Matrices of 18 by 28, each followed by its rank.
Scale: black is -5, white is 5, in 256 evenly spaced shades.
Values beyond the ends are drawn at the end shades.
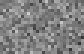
full rank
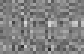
three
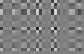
one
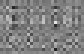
three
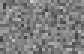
full rank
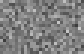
full rank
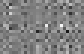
three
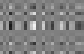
one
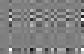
one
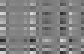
one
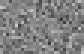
full rank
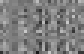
three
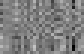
three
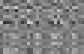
three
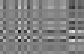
one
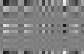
one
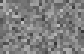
full rank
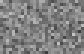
full rank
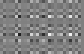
one
